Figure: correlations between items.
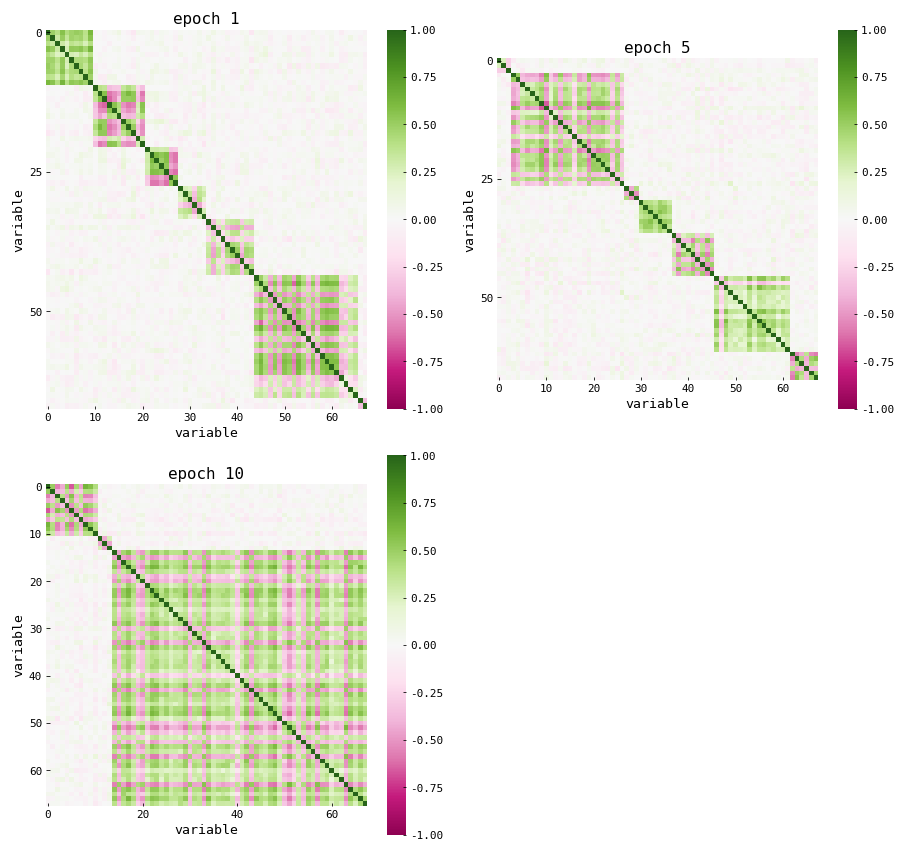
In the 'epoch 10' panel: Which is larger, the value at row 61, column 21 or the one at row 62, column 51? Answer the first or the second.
the first
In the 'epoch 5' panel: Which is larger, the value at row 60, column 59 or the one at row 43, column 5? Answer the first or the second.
the first
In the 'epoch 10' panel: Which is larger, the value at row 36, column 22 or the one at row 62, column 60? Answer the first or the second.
the first
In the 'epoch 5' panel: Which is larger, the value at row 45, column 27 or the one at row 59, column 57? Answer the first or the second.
the second
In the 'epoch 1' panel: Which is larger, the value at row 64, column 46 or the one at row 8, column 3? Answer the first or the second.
the second
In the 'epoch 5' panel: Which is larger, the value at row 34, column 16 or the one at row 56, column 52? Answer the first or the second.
the second
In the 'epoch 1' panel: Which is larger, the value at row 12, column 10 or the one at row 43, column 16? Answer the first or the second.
the first
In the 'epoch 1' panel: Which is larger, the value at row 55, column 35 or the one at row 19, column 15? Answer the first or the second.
the second
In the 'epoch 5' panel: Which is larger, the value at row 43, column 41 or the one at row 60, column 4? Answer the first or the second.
the first
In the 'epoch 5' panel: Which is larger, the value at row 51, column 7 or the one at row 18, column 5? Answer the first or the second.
the second
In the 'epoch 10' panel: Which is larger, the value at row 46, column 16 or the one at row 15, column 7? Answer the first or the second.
the first
